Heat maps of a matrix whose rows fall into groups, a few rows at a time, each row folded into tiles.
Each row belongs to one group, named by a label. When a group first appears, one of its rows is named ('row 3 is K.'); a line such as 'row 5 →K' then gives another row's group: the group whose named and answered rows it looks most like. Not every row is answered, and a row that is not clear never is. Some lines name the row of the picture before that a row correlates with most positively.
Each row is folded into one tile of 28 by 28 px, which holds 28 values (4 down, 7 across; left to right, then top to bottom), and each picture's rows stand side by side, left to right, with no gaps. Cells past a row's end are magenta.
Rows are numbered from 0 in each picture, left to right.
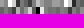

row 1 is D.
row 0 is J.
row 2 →J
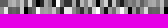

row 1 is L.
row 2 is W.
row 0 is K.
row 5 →K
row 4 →W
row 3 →L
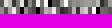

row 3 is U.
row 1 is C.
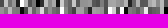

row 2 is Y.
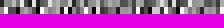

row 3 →D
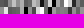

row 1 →L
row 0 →K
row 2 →J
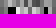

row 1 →W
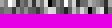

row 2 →C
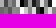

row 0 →C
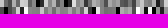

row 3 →D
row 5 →U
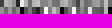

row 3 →K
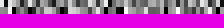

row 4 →D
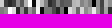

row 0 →W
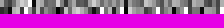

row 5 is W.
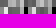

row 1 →K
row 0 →K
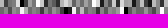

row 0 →C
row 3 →J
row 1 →J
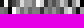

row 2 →L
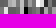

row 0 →K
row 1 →J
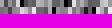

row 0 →C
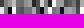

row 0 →D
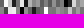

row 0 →L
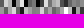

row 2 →W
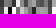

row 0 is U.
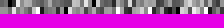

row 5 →U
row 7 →U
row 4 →Y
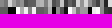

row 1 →K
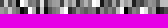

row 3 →J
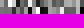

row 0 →J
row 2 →K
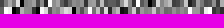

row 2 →W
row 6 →C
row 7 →W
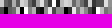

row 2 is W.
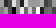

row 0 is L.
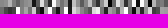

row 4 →L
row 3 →L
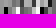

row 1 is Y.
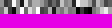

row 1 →U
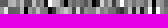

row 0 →K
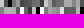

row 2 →K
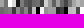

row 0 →J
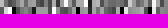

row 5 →D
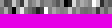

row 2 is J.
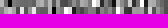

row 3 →J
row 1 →K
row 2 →W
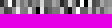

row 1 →D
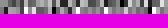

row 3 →C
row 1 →K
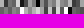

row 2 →U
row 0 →C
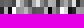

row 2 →Y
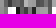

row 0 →W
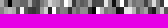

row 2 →J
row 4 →D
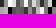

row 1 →L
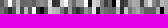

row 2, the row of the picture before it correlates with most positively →0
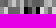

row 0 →K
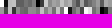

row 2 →U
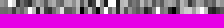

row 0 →J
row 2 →K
